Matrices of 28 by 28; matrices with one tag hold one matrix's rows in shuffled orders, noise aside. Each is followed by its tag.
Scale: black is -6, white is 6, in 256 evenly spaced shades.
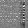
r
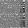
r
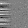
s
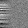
s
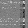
r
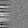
s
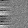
s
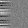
s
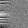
s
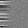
s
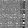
r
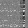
r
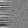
s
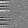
s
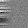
s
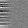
s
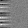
s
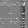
r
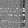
r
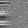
s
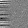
s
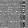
r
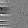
s
